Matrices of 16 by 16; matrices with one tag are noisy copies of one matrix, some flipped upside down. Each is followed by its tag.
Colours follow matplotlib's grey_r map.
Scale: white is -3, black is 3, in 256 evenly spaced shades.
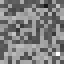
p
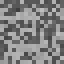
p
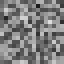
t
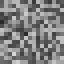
t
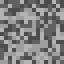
p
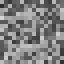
p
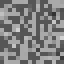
t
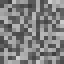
t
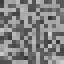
t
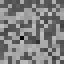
p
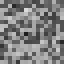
p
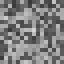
p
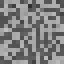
t
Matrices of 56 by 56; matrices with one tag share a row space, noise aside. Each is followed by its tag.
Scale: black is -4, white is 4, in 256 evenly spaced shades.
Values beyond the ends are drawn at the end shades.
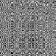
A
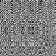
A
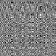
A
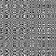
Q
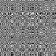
A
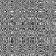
A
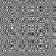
A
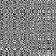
Q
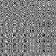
Q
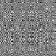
A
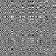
A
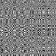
Q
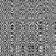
A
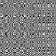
Q
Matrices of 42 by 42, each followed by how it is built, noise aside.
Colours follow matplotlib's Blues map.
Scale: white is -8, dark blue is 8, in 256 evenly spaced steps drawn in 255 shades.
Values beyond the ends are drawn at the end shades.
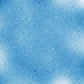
smooth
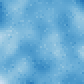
smooth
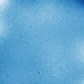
smooth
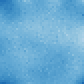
smooth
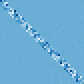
banded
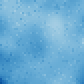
smooth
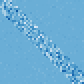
banded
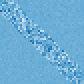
banded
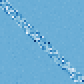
banded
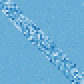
banded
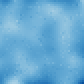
smooth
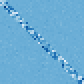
banded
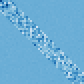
banded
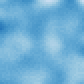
smooth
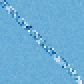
banded
